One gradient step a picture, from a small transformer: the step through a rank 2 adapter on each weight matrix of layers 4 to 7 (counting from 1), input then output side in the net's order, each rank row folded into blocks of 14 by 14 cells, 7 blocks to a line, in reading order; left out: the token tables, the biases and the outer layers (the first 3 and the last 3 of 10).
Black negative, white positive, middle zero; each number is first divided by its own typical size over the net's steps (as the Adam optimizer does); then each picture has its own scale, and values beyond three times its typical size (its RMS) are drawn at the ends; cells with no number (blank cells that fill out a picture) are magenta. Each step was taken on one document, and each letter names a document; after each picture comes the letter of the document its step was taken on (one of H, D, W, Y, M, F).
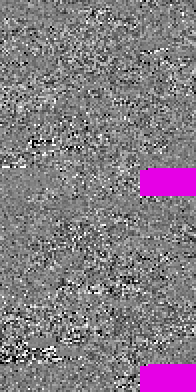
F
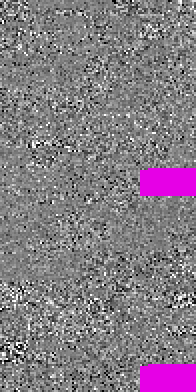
F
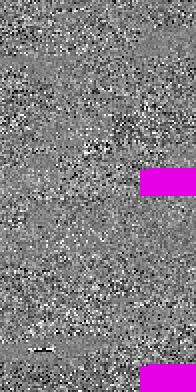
F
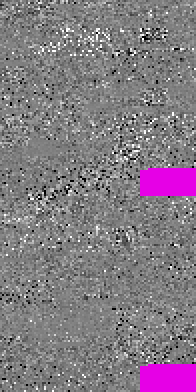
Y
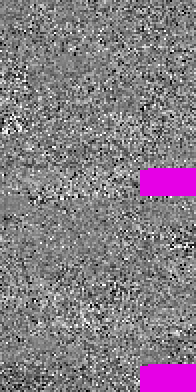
F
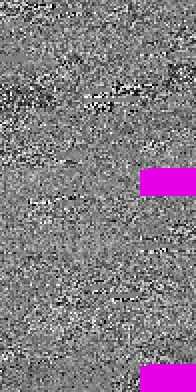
F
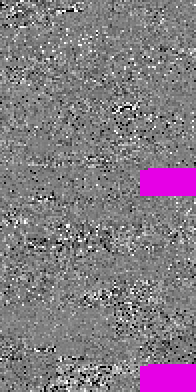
Y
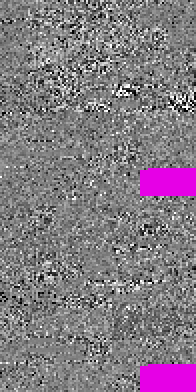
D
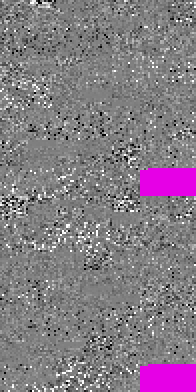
Y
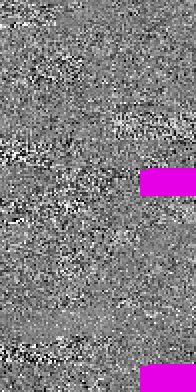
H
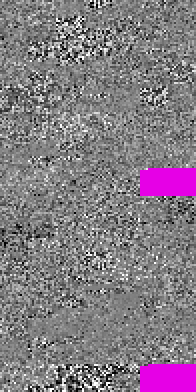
D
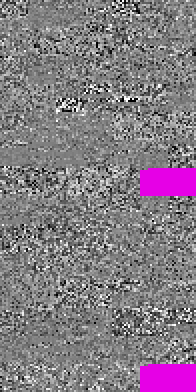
D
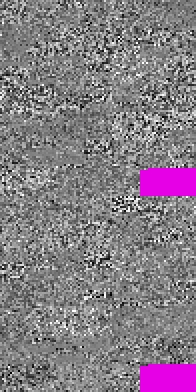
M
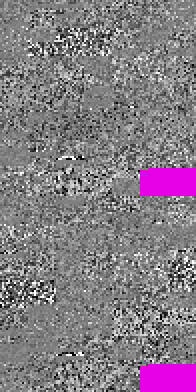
H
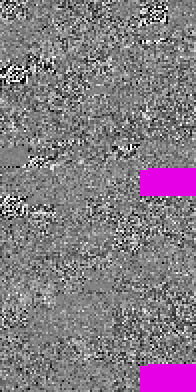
D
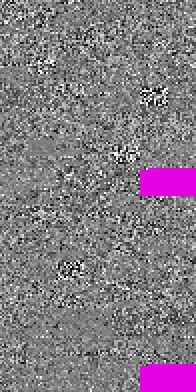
D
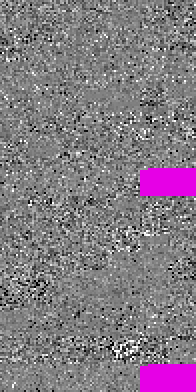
Y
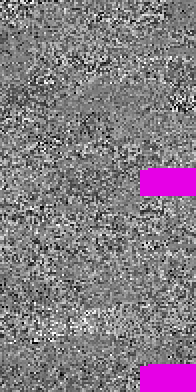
M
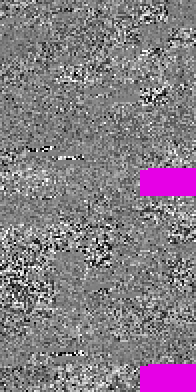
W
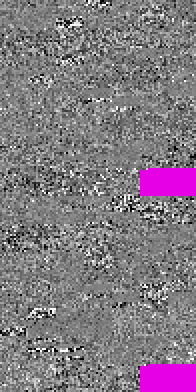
W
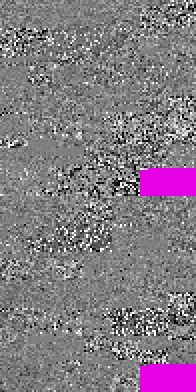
D
